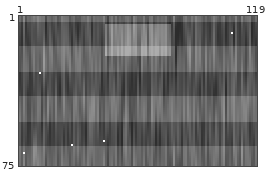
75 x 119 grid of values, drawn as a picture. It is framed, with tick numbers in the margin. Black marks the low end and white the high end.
Odd patch: higher, in the top middle. Lone odd cells: 5, each higher than its neighbours. Slope: none. Ninth with the highest average: top middle. Stripes: horizontal, repeating 3 times.
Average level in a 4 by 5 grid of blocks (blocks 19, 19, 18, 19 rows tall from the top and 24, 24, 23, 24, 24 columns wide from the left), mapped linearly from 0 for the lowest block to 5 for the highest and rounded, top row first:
1 1 5 1 0
1 1 1 1 1
1 2 2 2 2
1 1 1 1 1
